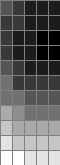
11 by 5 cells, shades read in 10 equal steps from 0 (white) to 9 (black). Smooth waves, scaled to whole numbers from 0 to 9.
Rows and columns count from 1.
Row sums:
37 38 41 41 37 33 28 22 14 9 3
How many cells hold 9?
4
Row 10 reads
1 2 2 2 2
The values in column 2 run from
0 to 8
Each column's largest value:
7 8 8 9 9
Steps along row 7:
same up same same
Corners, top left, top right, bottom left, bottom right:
6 8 0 1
